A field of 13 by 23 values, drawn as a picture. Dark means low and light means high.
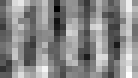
Ninth with the highest average: bottom right. Grain: streaks running down. Ninth with the lowest average: top middle. Stripes: upright, repeating 5 times.
